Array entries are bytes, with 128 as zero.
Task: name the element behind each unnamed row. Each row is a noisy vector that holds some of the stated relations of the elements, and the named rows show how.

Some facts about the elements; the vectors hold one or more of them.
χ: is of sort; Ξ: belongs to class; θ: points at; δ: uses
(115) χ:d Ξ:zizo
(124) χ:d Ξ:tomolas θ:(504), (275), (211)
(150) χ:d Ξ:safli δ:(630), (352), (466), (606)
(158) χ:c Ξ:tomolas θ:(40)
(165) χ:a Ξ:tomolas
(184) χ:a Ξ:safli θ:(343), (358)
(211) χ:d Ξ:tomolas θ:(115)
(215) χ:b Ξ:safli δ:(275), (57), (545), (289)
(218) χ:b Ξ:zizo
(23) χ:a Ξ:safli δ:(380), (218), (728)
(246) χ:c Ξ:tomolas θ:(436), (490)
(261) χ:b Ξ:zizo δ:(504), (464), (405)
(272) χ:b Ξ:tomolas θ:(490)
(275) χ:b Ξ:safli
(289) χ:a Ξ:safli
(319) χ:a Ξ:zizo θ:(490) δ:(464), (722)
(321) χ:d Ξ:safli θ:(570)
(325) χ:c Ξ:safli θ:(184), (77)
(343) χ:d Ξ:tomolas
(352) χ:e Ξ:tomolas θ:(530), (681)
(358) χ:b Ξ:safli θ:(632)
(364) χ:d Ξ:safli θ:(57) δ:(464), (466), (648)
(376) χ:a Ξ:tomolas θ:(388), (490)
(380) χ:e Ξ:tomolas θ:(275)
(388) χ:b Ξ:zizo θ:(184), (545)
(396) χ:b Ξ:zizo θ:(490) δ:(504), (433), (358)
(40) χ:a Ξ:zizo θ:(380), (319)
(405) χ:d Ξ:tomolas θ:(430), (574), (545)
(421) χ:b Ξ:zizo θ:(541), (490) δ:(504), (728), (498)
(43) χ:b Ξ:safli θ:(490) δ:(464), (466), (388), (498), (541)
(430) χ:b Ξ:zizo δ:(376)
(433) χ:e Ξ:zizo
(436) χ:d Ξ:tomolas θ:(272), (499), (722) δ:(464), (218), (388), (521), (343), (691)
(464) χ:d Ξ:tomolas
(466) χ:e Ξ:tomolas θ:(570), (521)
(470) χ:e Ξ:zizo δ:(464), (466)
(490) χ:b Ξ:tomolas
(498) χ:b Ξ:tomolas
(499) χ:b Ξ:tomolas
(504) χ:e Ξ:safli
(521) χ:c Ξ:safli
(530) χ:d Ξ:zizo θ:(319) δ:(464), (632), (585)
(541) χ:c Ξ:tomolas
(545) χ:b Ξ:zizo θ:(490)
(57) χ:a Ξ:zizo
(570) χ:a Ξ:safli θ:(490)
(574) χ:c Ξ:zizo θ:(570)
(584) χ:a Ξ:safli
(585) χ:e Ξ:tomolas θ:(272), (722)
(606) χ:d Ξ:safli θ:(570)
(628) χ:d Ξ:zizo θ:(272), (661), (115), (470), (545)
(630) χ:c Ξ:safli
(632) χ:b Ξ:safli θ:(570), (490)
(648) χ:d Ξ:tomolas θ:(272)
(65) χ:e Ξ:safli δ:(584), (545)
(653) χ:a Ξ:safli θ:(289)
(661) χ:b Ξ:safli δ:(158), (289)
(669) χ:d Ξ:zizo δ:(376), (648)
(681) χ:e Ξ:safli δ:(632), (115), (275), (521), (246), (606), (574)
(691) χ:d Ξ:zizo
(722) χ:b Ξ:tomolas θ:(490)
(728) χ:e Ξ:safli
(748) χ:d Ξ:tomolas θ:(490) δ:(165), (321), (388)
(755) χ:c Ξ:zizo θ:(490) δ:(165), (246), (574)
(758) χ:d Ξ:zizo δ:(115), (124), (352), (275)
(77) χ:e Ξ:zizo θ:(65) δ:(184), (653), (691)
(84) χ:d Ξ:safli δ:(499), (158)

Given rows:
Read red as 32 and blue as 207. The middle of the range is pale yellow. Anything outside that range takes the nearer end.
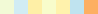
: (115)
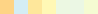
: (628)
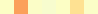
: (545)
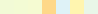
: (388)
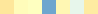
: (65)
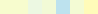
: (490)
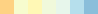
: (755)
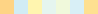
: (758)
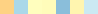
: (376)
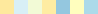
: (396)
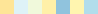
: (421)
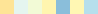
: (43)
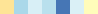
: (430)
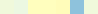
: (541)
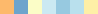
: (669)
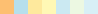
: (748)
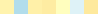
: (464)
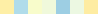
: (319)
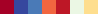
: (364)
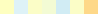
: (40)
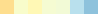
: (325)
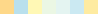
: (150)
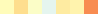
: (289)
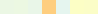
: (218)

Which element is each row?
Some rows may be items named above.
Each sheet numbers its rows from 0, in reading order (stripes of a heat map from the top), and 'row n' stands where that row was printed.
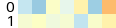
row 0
(504)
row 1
(490)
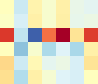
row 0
(352)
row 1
(352)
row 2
(57)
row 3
(470)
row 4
(758)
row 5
(436)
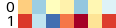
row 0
(376)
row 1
(57)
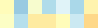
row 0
(470)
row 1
(343)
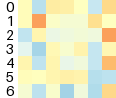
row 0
(343)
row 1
(545)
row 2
(275)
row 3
(380)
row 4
(211)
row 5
(574)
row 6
(681)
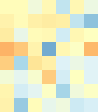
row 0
(272)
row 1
(246)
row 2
(570)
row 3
(84)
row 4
(648)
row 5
(358)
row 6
(261)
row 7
(77)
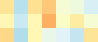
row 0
(405)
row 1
(653)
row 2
(150)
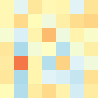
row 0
(124)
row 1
(584)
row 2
(184)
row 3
(23)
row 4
(158)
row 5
(530)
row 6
(691)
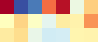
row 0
(364)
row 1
(289)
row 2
(215)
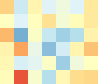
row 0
(758)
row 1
(165)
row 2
(669)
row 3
(661)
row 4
(261)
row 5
(499)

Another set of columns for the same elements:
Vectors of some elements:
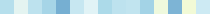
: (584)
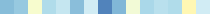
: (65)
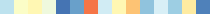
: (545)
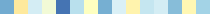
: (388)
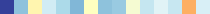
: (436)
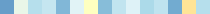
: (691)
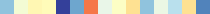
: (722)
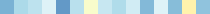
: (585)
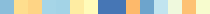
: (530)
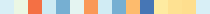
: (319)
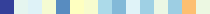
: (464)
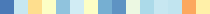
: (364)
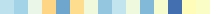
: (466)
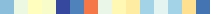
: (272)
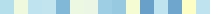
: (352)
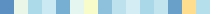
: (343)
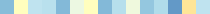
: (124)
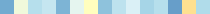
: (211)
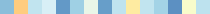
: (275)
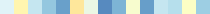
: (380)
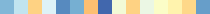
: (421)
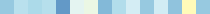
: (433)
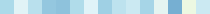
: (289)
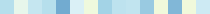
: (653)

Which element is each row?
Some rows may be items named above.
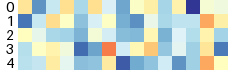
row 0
(574)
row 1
(364)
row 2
(158)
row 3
(545)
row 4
(669)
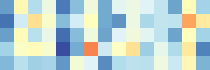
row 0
(499)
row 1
(364)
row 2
(499)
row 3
(490)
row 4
(504)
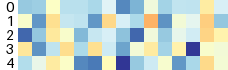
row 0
(77)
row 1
(755)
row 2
(470)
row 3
(574)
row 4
(430)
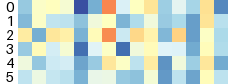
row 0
(490)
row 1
(124)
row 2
(570)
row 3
(358)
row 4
(246)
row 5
(352)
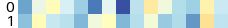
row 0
(661)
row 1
(124)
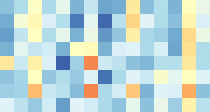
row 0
(681)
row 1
(215)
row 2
(758)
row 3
(405)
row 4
(376)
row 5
(23)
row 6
(748)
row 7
(325)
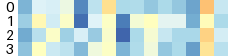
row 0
(648)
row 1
(358)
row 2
(84)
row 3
(124)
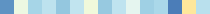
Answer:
(115)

